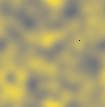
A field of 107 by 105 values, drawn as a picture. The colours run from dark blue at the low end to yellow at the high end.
Grain: smooth. Lone odd cells: 1, lower than its neighbours. Odd rows or columns: none. Average level on the scale: 70%.
